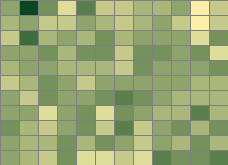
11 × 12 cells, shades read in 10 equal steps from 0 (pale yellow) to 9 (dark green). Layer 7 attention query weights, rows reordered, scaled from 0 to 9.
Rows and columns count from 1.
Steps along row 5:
up same down same same down up down same same up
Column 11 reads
0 0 1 5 4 3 3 6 3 5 5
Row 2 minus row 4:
-1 0 -3 -1 -1 -2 0 -2 -1 -2 -5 1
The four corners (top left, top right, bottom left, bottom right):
4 2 4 6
